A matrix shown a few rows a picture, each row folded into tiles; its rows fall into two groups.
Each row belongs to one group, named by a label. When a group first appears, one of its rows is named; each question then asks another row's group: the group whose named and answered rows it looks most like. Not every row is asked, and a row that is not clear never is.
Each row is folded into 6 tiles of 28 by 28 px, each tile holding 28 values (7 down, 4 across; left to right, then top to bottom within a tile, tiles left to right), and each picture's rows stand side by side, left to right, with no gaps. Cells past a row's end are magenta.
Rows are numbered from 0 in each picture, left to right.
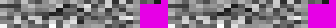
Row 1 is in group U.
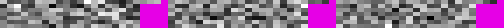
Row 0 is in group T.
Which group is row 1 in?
U
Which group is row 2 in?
U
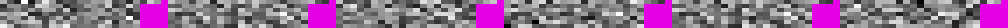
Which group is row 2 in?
T
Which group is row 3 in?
U
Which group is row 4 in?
U
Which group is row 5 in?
T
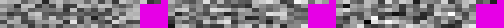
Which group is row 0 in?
U
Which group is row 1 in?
T
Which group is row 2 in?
U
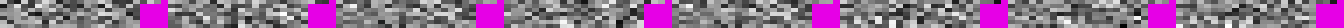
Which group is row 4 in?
T
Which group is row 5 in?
U
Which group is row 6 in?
T
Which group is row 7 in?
U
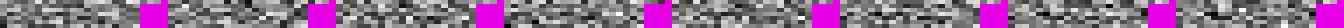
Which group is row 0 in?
T
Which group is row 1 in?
T
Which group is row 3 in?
U
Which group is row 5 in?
T
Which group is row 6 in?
T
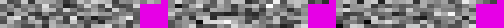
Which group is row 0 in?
T
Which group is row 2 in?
U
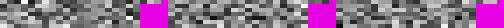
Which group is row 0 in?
T
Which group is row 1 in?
U
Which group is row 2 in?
T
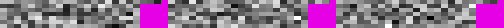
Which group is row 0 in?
U
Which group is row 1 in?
T
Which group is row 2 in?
U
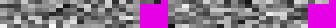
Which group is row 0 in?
U
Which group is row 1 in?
T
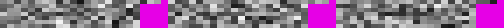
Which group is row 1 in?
T
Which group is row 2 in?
U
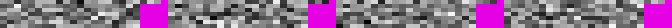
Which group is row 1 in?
U
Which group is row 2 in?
U
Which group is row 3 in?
T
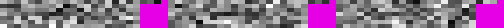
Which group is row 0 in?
U
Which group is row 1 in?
U
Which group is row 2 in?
T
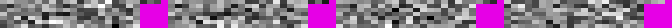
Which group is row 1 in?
U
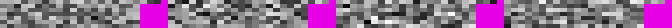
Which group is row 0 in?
U
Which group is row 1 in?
T
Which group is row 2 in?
U
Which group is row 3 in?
T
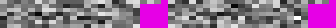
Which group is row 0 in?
T
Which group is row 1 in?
T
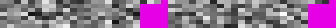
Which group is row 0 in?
T
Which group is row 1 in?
U
